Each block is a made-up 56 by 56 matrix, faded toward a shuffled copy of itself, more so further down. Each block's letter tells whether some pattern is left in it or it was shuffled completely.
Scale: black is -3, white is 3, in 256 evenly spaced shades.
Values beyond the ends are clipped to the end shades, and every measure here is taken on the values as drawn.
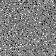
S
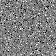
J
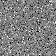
J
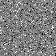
S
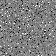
J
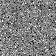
J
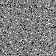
J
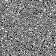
S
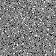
S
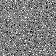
J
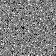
J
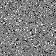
J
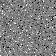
J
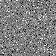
J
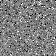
J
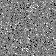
S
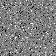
S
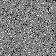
S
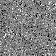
S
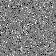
J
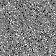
J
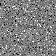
J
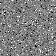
S
